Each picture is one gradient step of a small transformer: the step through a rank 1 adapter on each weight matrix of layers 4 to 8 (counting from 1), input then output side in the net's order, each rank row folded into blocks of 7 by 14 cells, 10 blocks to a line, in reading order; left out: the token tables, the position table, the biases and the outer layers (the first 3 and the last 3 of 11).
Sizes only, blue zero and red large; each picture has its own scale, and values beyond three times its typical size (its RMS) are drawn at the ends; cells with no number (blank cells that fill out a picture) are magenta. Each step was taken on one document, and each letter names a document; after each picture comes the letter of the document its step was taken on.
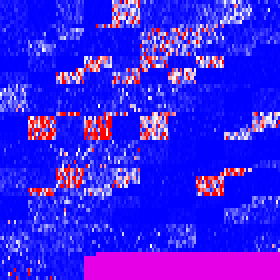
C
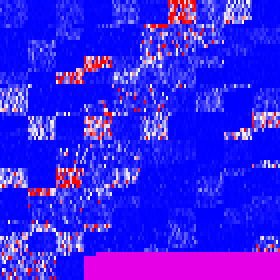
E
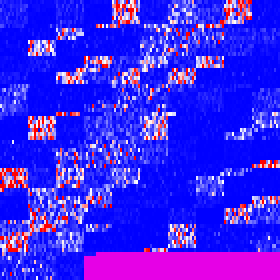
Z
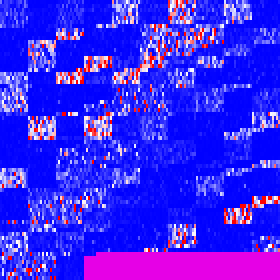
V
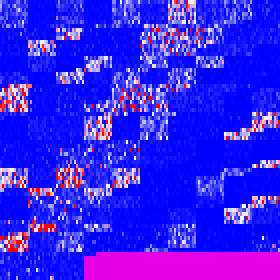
C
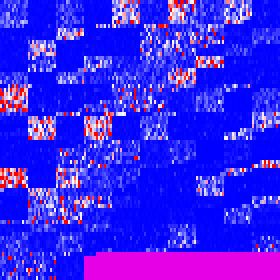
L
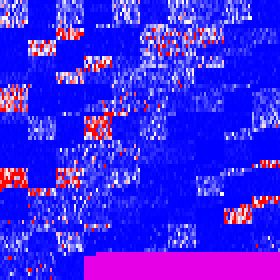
E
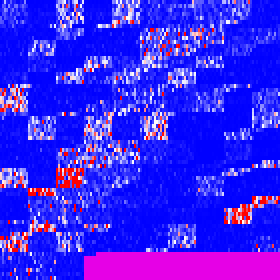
E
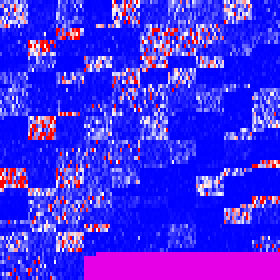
C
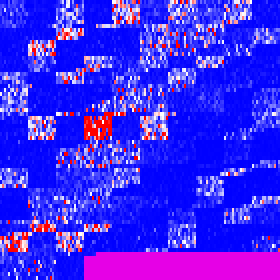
L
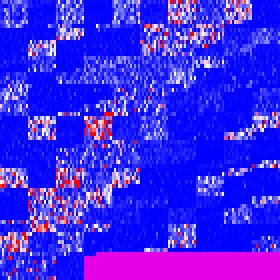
L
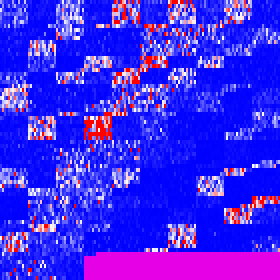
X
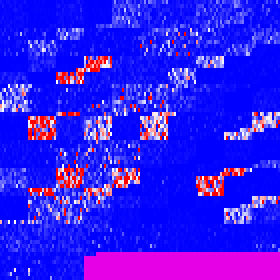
C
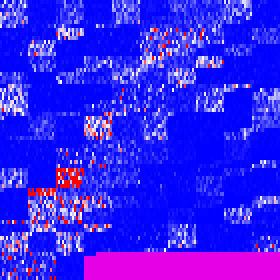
V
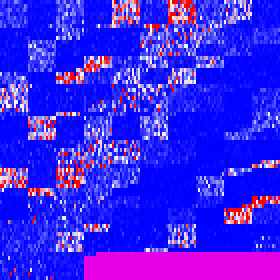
X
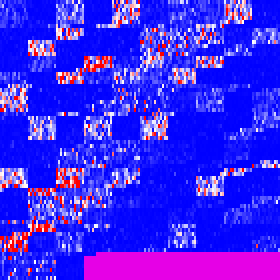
E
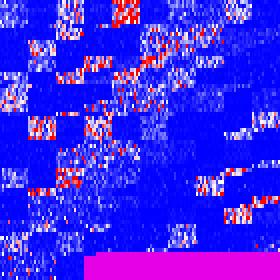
V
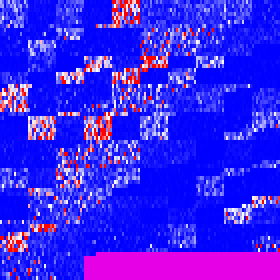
C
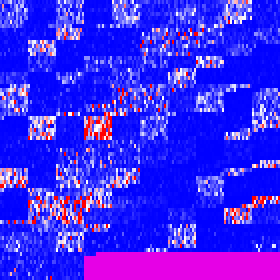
X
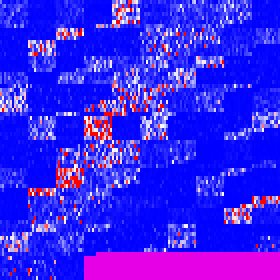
L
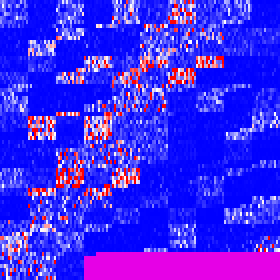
Z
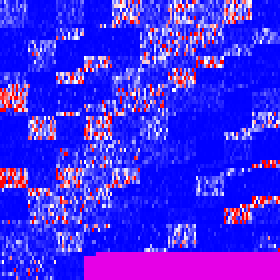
L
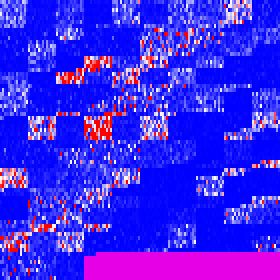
X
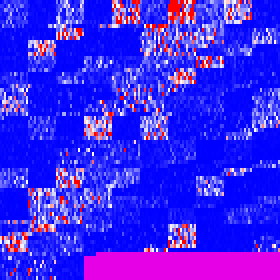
L
